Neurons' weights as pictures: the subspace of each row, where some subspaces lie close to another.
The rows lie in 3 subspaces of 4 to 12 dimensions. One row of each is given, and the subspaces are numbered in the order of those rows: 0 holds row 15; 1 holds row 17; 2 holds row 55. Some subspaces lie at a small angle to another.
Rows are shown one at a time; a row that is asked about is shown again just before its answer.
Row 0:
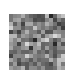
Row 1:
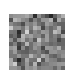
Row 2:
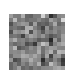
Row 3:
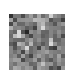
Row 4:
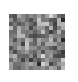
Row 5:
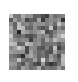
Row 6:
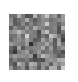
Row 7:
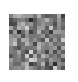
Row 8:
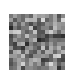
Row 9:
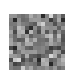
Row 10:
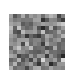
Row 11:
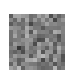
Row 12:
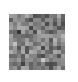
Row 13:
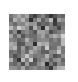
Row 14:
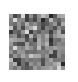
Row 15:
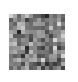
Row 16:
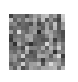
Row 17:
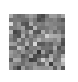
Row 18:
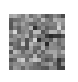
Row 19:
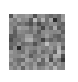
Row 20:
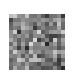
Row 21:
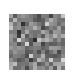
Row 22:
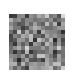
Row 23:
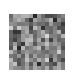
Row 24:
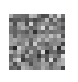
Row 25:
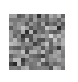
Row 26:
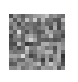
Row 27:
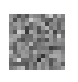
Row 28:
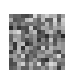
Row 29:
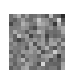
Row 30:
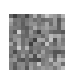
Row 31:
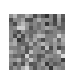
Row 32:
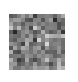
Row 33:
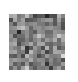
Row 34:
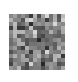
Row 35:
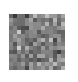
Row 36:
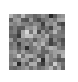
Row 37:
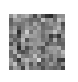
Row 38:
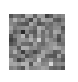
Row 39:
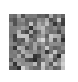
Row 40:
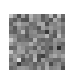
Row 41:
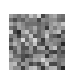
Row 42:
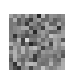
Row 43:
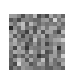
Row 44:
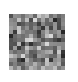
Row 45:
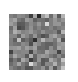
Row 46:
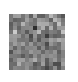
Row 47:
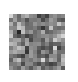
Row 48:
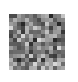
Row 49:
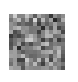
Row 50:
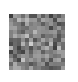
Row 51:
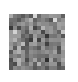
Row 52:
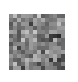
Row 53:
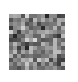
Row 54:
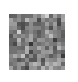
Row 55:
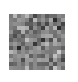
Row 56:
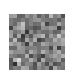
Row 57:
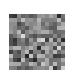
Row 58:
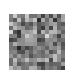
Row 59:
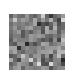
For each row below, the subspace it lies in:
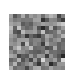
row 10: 0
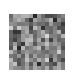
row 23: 2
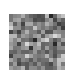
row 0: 1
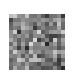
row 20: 2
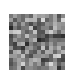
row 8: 2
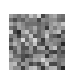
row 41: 1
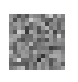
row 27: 1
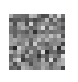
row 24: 1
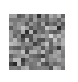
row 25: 2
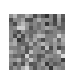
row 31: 0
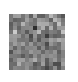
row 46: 1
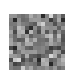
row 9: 1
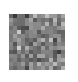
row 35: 2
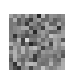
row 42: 1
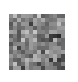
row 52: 0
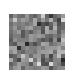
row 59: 1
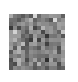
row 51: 2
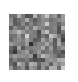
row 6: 1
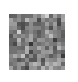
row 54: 0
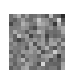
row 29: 1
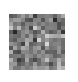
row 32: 2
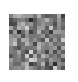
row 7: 1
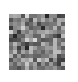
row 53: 1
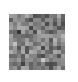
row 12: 2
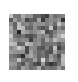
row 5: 0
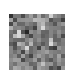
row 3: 1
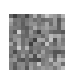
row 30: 2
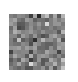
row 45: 1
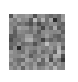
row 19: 2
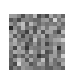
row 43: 1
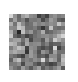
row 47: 0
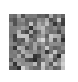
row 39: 1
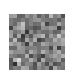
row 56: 0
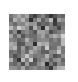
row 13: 1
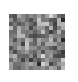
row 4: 1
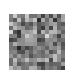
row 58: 1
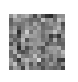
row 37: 0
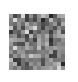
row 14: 1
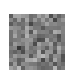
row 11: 1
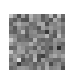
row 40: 1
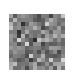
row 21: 0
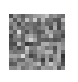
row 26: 0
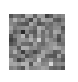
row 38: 1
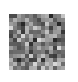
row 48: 0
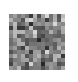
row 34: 1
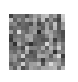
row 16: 2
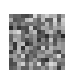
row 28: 2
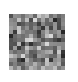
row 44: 0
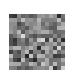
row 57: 1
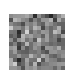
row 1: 0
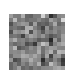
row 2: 1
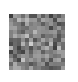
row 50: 1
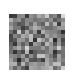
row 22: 2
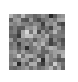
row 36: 1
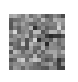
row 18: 2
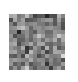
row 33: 0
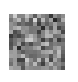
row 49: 0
